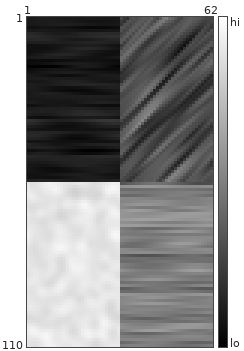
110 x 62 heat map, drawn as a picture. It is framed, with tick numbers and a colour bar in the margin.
The table splits into 2 rows of 2 panels. Panel 1,1: very low, streaked across, faint in contrast. Panel 1,2: low, slanting up to the right. Panel 2,1: very high, blotchy, faint in contrast. Panel 2,2: middling, streaked across.
